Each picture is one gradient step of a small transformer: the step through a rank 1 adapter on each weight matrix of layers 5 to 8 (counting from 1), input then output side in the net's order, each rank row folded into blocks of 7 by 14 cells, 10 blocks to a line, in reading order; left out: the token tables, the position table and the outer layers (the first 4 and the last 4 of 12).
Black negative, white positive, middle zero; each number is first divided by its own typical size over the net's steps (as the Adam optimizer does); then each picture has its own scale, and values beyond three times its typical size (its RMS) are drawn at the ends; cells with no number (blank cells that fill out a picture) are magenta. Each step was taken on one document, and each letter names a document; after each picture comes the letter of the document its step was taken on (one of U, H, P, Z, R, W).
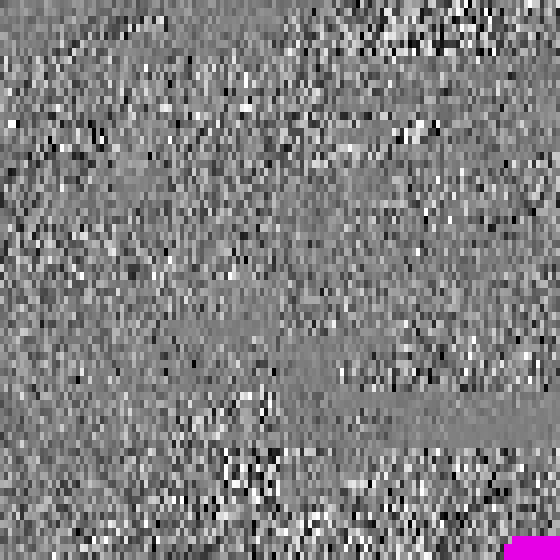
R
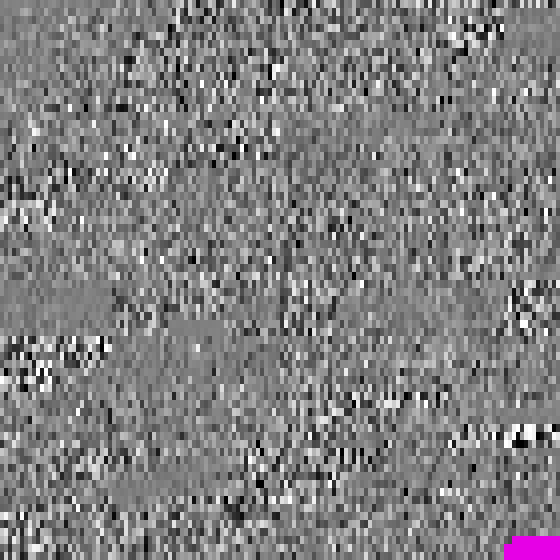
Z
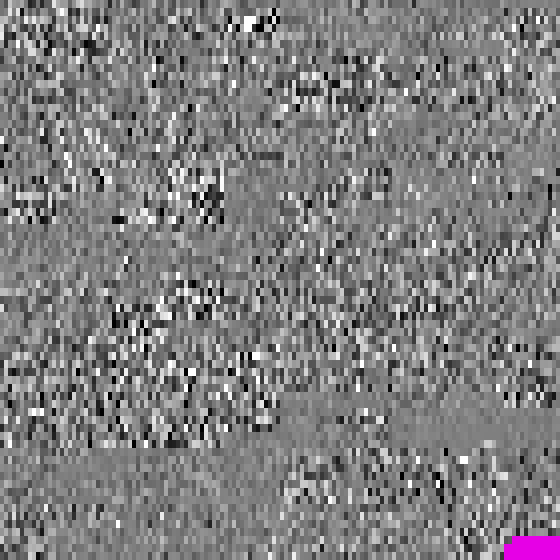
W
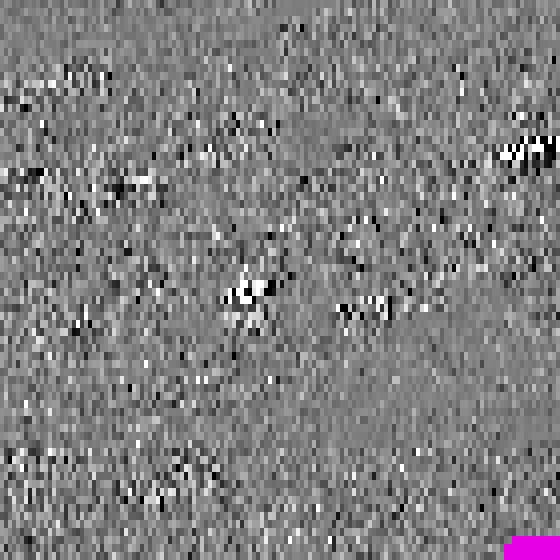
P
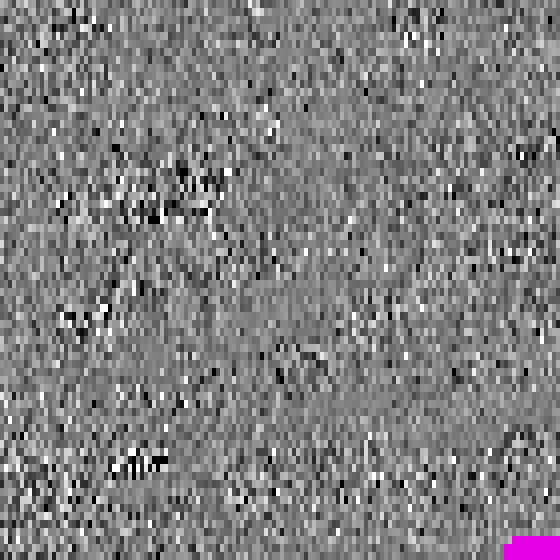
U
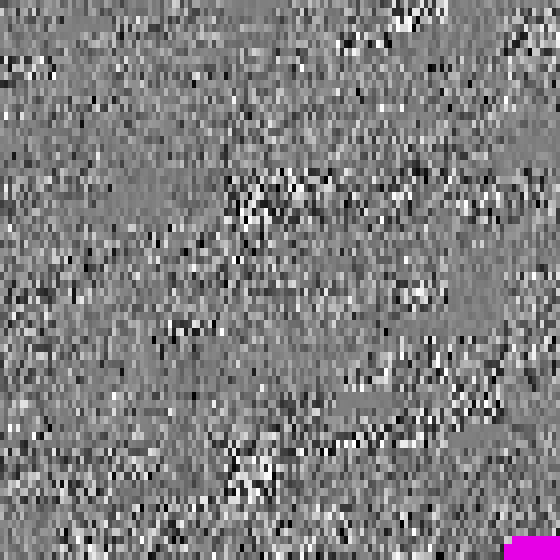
R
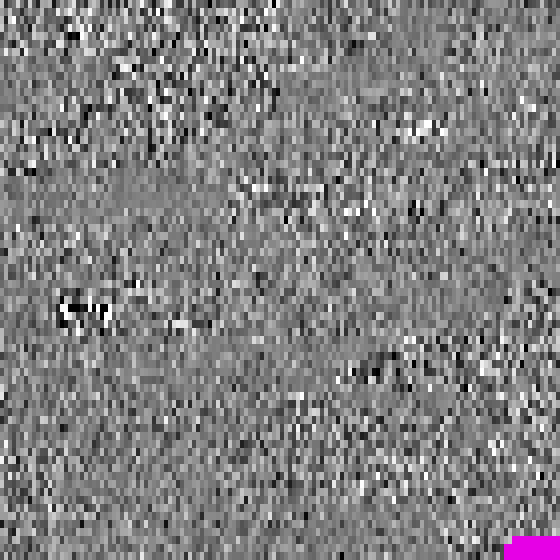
R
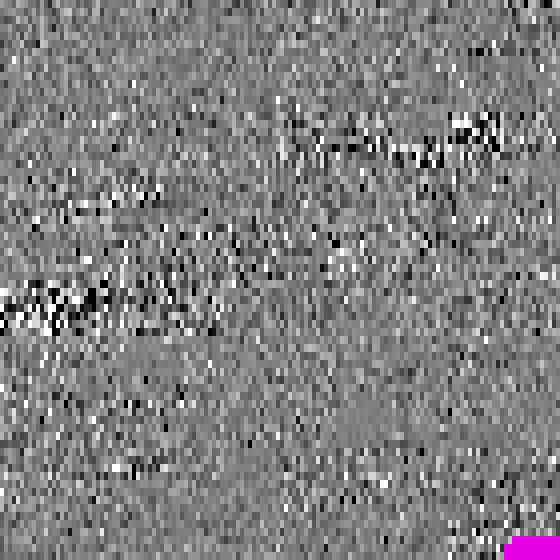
U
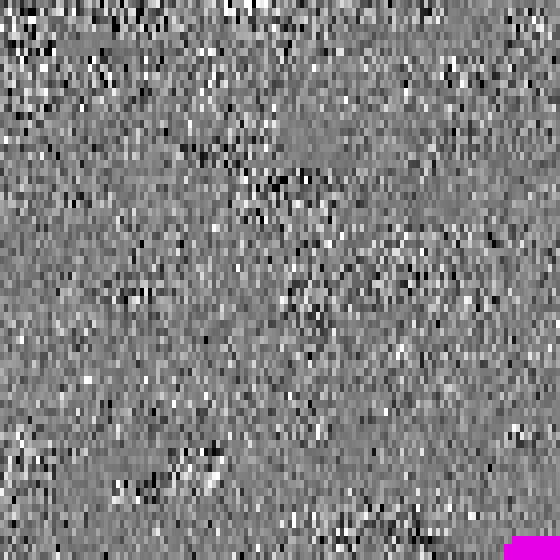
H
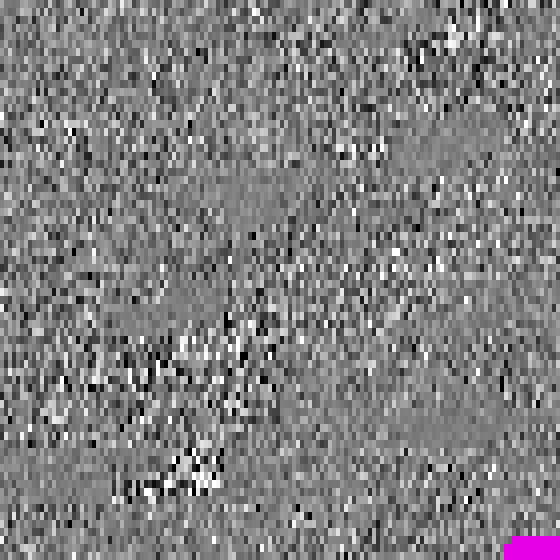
W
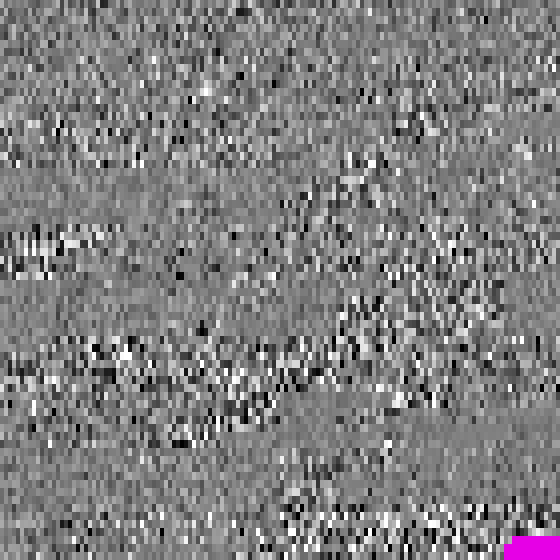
W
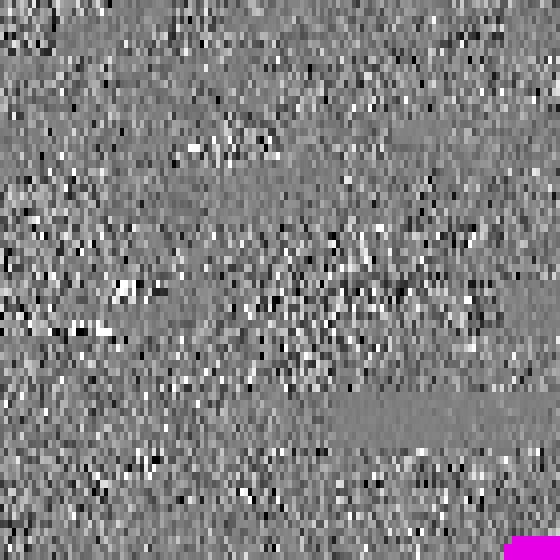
U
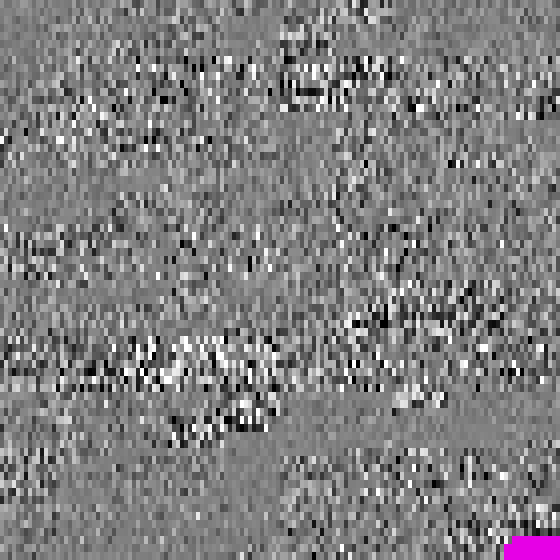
W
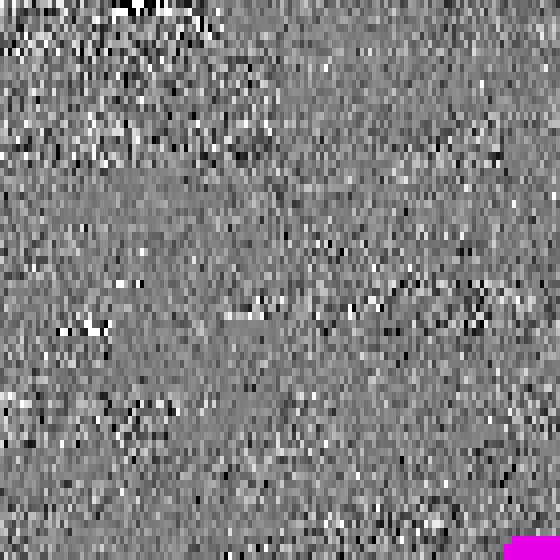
H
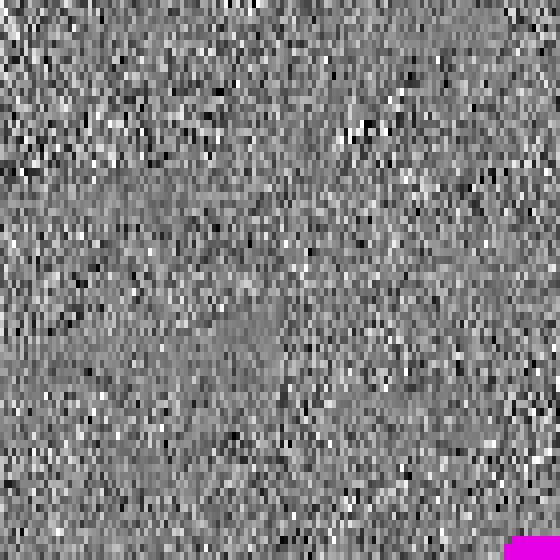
R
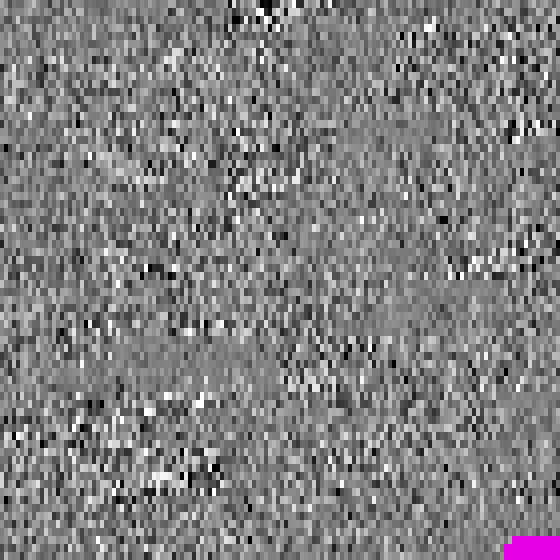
Z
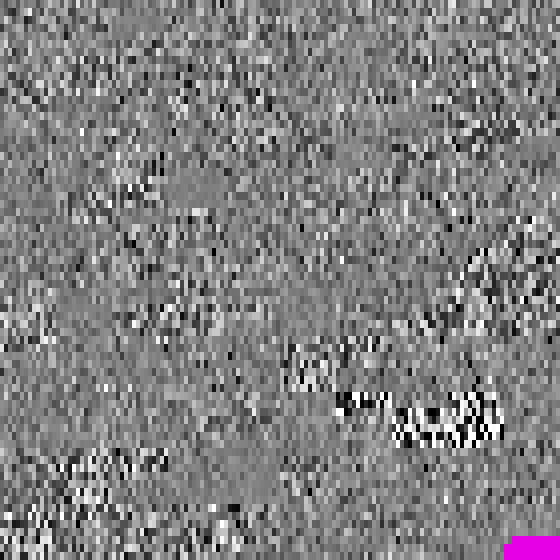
Z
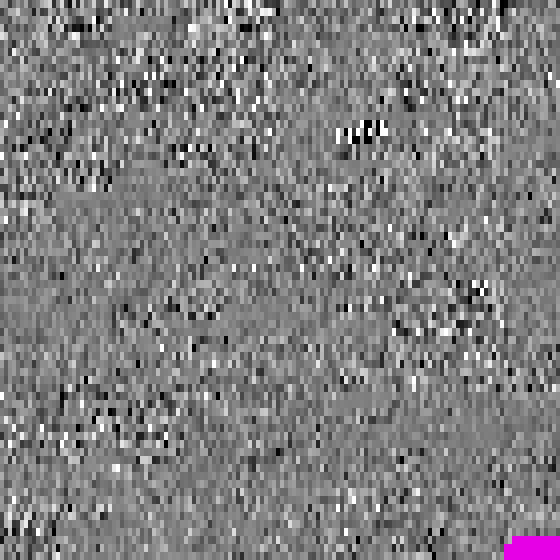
H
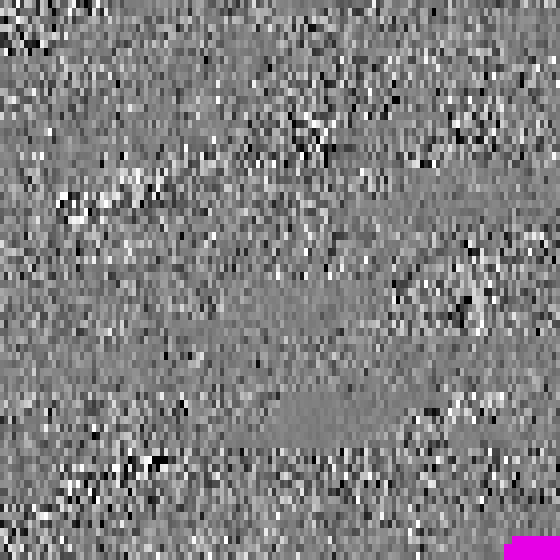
U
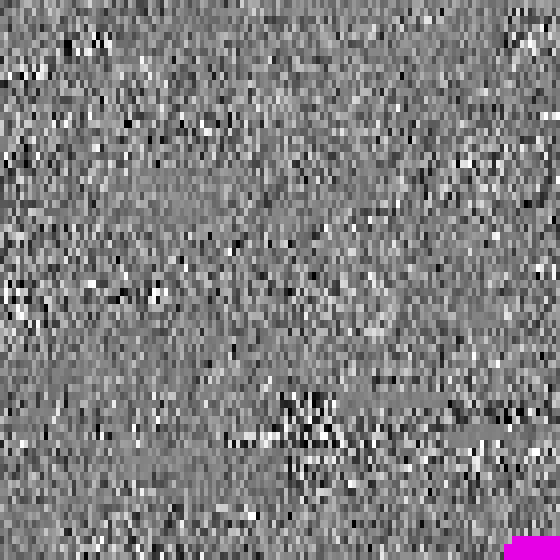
R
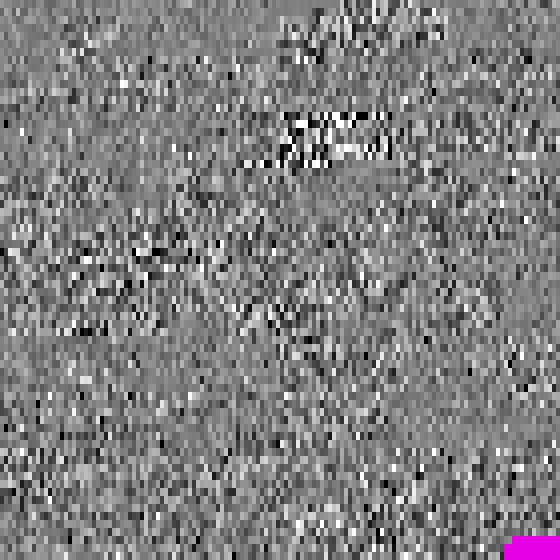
R
